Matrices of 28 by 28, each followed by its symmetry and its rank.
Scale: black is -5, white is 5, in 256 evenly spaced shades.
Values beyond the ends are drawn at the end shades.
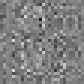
neither, rank five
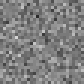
antisymmetric, full rank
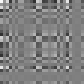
symmetric, rank one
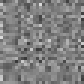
neither, rank five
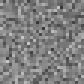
antisymmetric, full rank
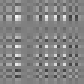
symmetric, rank one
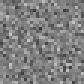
antisymmetric, full rank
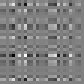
neither, rank one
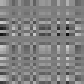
neither, rank one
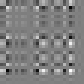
symmetric, rank one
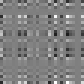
neither, rank one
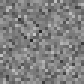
symmetric, full rank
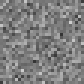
symmetric, full rank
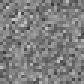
symmetric, full rank
